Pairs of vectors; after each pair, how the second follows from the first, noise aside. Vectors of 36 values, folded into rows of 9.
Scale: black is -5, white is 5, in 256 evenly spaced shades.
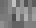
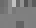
partly zeroed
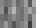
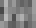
wrapped around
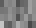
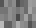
copied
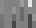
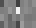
wrapped around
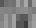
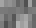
negated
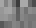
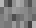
wrapped around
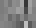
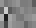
wrapped around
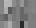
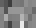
negated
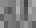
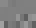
partly zeroed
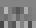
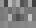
reversed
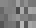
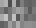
reversed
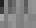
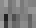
wrapped around
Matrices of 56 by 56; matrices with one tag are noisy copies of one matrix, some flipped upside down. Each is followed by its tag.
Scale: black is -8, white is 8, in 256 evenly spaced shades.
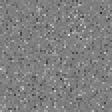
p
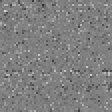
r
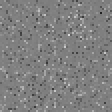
p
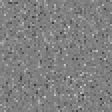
p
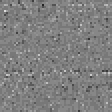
r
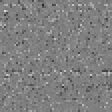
r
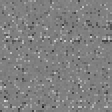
r
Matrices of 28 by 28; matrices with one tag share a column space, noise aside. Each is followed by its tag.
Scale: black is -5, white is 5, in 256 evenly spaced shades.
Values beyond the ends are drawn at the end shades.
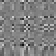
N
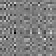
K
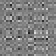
K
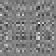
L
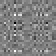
L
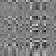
N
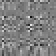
N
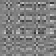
K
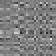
K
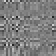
N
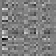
K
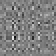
L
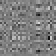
L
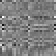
N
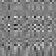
N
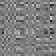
K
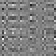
K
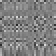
N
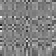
N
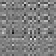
K
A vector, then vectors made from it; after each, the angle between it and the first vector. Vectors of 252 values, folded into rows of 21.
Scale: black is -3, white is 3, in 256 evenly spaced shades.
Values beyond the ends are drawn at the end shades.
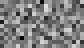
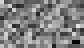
orthogonal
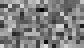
orthogonal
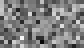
partly opposed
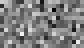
partly aligned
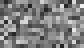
partly opposed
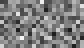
nearly opposite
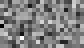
partly opposed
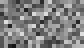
partly aligned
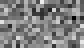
partly opposed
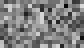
orthogonal
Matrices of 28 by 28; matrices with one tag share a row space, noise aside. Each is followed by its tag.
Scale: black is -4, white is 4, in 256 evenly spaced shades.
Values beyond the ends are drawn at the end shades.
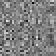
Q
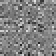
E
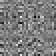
E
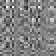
Q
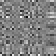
Q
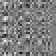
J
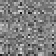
E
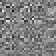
Q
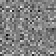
Q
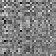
J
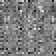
E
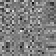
Q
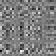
Q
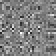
Q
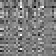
E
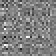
J
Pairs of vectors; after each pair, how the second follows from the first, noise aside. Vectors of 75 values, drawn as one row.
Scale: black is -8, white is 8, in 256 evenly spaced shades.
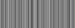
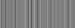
partly zeroed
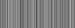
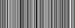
scaled up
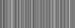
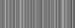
reversed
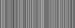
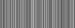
reversed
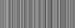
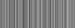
reversed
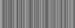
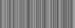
reversed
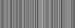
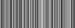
scaled up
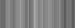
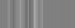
partly zeroed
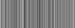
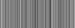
reversed
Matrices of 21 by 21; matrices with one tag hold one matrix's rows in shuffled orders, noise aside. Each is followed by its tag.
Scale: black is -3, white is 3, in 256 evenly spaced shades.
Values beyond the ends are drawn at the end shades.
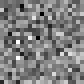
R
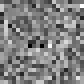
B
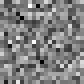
R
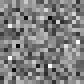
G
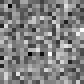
B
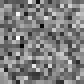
R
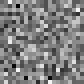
G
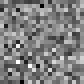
R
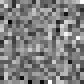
B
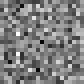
R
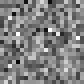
G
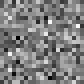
G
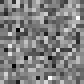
G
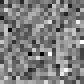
B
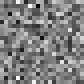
R
